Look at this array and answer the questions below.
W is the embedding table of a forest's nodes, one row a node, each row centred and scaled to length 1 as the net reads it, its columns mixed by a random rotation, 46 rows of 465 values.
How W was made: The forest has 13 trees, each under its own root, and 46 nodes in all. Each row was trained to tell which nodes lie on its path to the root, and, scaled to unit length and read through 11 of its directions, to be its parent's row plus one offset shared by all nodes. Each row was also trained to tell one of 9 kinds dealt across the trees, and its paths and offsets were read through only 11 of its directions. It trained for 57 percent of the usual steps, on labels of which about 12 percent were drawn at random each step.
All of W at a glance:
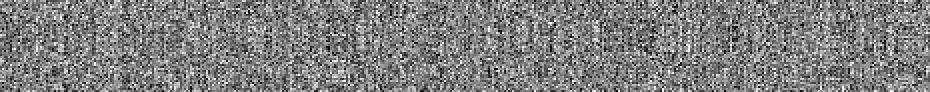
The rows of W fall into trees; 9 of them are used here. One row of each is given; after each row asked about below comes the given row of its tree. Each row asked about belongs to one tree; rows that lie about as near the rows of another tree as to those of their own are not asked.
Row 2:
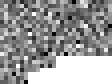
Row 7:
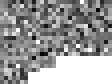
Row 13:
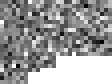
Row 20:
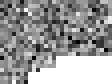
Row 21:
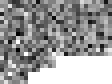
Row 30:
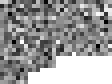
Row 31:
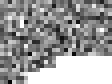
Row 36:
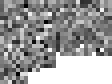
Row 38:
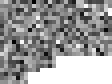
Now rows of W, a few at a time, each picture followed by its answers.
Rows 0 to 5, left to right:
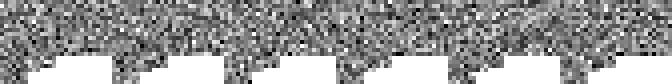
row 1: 30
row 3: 2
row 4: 36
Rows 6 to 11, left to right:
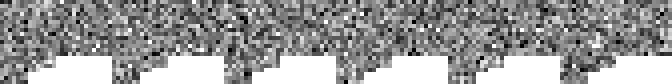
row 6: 2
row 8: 21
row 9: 7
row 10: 20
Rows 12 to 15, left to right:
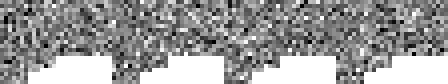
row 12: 30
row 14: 13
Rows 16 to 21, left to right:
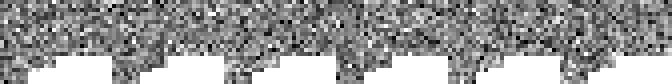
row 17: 30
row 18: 7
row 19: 13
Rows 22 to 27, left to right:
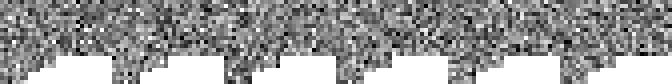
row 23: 20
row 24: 20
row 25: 20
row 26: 21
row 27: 7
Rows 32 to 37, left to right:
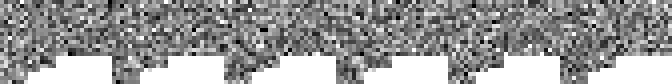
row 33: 20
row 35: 36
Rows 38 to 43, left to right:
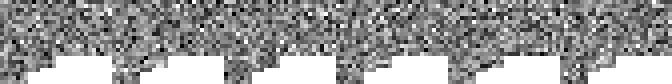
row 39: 7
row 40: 30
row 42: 21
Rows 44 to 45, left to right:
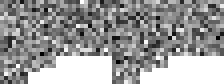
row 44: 7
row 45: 13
